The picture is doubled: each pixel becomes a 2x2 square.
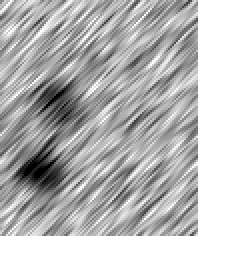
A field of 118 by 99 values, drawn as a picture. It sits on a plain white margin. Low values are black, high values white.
Streaks slant up to the right. There are two dips. No single row or column stands out from its neighbours. On average the colour sits 60% of the way up the scale. Neither half mirrors the other.
